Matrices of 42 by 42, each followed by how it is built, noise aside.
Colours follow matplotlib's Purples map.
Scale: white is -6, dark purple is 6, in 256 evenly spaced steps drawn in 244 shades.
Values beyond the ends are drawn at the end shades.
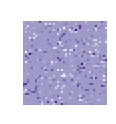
sparse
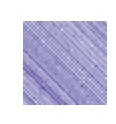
Toeplitz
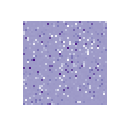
sparse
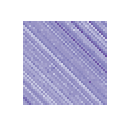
Toeplitz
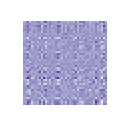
low rank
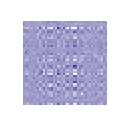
low rank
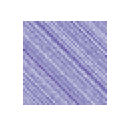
Toeplitz
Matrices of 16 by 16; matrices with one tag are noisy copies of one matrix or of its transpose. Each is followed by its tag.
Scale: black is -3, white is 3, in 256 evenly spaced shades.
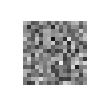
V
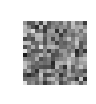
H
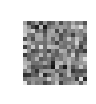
H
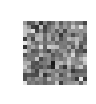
H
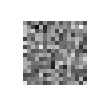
H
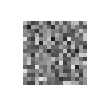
V
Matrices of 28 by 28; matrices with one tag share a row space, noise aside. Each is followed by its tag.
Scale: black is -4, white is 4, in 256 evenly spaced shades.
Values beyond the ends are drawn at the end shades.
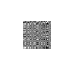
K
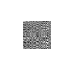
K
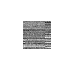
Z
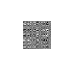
K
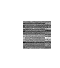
Z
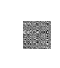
K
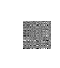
K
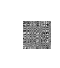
K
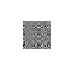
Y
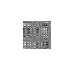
K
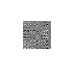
K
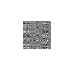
K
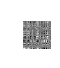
K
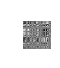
K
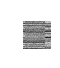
Z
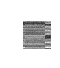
Z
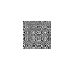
Y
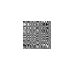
K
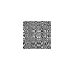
Y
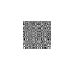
Y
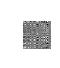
K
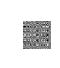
K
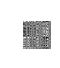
K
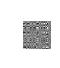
K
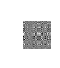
Y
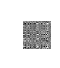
K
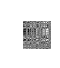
K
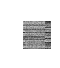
Z
